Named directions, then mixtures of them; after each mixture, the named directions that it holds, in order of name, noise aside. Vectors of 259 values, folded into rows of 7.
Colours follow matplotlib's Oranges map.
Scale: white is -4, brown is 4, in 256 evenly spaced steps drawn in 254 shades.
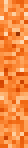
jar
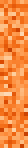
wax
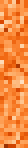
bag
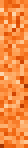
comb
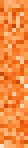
comb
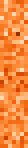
jar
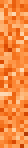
jar, wax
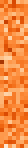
bag, wax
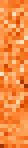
comb, jar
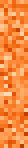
wax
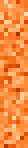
bag, jar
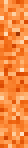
jar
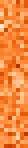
bag, wax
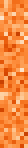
jar, wax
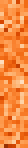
bag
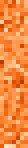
bag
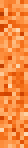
bag, wax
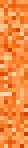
wax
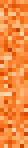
wax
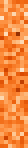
jar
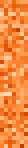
wax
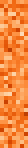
wax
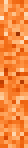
jar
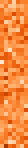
bag, wax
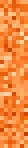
wax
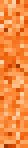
bag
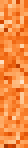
bag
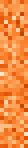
comb, wax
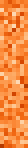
comb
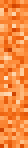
comb, wax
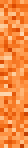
wax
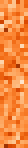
bag
